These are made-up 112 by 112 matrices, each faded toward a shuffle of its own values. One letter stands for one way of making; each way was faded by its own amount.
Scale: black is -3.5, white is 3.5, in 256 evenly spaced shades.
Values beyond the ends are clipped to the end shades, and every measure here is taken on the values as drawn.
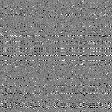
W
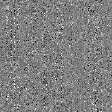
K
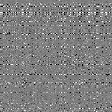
W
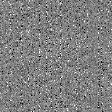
K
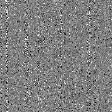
K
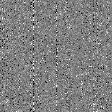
K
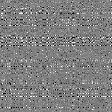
W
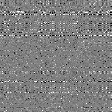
W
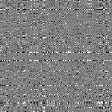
W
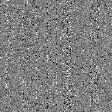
K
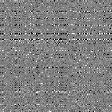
W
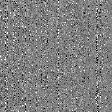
K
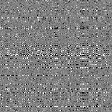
W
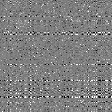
W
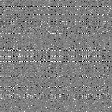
W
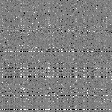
W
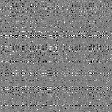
W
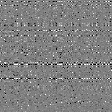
W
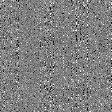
K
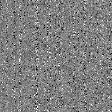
K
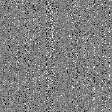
K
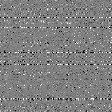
W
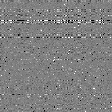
W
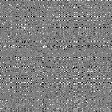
W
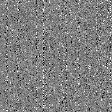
K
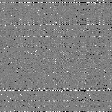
W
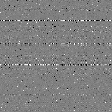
W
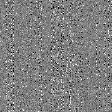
K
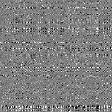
W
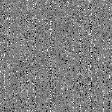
K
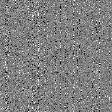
K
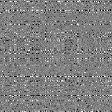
W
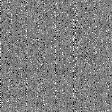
K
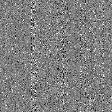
K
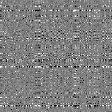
W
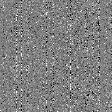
K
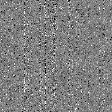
K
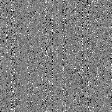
K
